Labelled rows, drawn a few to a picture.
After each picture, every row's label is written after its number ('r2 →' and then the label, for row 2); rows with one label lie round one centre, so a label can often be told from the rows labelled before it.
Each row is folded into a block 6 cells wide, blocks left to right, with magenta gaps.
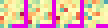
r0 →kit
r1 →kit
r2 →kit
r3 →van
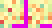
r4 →kit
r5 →kit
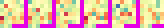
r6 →kit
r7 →kit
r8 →van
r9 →kit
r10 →van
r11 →kit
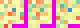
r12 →van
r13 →van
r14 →van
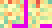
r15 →van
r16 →van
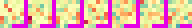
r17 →kit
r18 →kit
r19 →kit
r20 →kit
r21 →van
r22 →van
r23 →kit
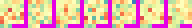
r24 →kit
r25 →van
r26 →kit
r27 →kit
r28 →van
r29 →kit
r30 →kit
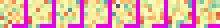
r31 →van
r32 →kit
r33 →van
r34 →van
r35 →van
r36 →kit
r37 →kit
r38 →kit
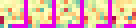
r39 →kit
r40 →kit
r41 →kit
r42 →kit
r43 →kit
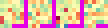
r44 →kit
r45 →van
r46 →kit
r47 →van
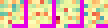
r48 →van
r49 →van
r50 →kit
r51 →van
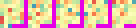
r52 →kit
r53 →van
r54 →van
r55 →van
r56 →van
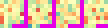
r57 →kit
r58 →kit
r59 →van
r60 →kit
